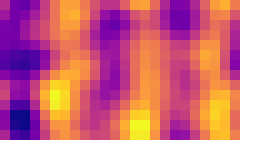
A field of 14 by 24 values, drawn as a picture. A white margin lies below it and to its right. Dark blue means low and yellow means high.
Average level on the scale: 50%. Lone odd cells: none. Stripes: upright, repeating 3 times.
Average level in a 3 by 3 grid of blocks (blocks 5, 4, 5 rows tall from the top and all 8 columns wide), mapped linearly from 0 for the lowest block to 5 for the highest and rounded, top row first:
111
033
155
